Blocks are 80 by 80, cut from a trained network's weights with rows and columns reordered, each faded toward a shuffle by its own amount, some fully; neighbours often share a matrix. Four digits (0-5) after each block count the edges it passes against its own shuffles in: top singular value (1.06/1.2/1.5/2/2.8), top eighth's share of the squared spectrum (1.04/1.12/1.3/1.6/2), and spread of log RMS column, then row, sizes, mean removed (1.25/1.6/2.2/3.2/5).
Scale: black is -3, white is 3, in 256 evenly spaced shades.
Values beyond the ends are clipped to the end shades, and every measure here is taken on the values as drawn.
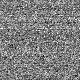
2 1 0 0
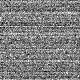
4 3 0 2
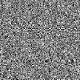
4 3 1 2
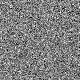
0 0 0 0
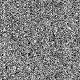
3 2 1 0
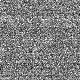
2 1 0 0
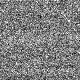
1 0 0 0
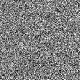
3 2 0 1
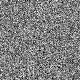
0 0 0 0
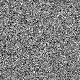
0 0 0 0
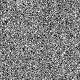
2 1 0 0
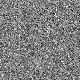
0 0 0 0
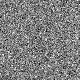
0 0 0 0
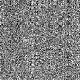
3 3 2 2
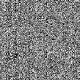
3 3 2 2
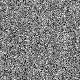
2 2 1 0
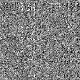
3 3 2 2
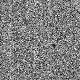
2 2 0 0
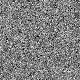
1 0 0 0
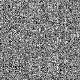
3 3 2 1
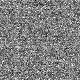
1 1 0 0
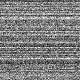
5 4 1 3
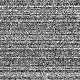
4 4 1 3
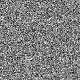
3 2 0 1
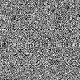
4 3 0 2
